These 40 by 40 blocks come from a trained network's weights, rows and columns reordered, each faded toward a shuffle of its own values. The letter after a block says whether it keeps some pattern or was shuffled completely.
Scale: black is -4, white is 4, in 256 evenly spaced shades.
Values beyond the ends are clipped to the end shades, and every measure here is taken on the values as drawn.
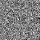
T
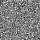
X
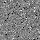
X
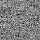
T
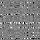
T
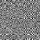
T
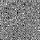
T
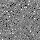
X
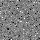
X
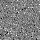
X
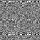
T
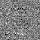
T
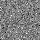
X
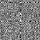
T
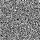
X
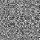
T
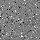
X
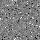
X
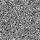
X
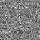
T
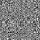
T
